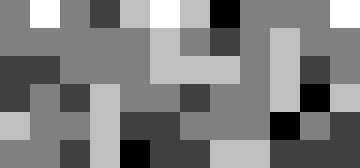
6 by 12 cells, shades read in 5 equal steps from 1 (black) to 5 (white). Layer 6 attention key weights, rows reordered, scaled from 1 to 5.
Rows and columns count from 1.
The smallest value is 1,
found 4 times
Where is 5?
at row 1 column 2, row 1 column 6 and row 1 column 12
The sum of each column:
17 19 16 20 16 20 18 17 19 18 14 19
